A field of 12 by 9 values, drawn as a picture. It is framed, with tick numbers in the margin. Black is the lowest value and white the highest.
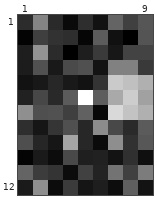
Ninth with the lowest average: top middle. Roughest part: centre. Odd patch: higher, in the middle right.
